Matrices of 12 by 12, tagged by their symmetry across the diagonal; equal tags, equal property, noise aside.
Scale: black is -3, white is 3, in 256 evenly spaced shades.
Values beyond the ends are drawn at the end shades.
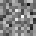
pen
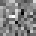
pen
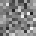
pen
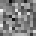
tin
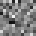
pen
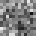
pen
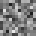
tin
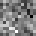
tin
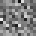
tin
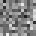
pen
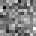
pen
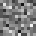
pen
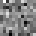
pen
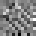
tin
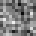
tin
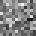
pen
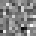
pen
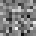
tin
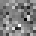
tin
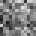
tin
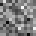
tin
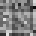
tin
